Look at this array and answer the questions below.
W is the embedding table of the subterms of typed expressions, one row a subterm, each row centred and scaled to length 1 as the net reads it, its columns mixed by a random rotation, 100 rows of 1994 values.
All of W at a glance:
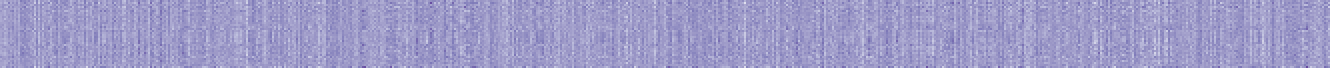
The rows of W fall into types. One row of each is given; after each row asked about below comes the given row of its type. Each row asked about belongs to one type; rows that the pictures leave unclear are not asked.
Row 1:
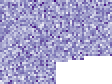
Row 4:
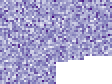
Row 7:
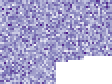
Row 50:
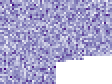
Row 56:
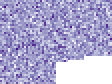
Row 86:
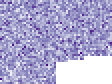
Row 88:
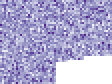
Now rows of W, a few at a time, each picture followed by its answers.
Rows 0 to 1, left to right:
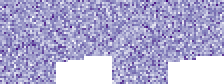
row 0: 56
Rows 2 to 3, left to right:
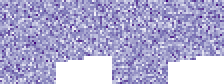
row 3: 4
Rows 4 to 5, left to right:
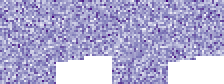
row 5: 4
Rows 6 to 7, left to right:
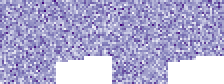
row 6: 1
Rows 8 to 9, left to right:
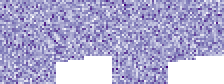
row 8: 56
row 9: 50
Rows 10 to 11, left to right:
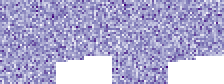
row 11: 50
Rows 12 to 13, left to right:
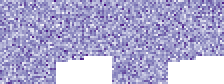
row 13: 7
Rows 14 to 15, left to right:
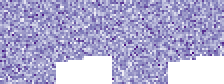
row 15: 86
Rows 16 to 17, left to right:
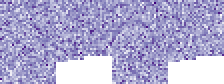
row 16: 86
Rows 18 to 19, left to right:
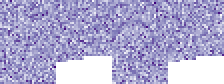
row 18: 50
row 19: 1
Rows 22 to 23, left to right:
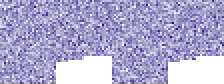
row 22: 7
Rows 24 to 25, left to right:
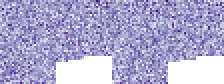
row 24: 7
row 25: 1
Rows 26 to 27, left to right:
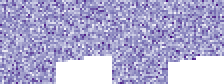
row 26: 88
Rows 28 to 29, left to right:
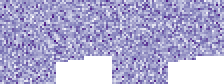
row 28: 56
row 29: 50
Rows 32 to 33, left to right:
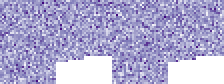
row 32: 1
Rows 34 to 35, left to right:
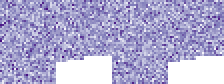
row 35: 4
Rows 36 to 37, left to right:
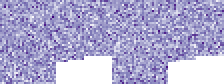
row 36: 56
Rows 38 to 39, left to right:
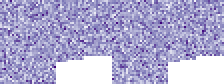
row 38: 50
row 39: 86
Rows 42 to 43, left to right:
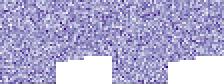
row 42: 4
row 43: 50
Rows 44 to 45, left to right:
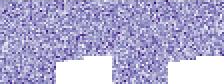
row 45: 1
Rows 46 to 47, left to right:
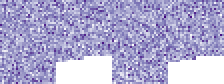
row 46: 88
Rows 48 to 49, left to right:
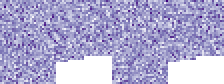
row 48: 56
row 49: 4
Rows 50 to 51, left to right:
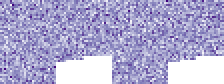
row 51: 4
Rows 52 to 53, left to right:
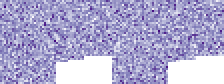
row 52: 56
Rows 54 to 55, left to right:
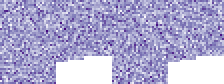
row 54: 4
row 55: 56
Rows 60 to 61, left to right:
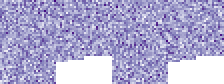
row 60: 1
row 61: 56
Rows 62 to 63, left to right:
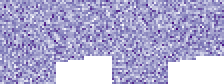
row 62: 56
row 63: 4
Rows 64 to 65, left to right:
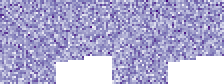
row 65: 1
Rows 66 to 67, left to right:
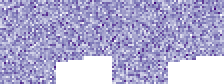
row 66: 7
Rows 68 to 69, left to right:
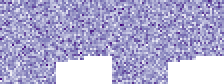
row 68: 86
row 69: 7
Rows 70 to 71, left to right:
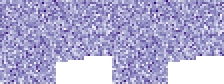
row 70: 1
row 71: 1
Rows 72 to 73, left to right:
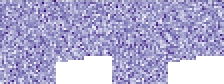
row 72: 1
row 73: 56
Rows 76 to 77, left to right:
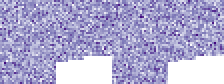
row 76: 4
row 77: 88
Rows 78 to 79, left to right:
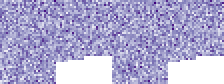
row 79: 1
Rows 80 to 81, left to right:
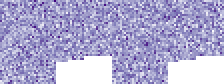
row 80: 1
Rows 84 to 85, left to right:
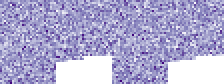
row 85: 88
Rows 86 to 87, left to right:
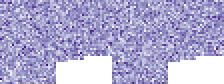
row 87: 4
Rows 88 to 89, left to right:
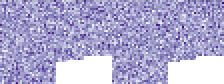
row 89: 7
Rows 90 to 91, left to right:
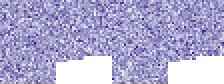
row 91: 86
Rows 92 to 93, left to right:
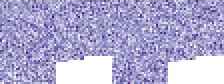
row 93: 88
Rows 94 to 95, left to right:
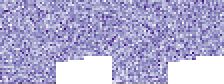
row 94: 4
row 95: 86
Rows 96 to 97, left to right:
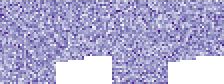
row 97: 4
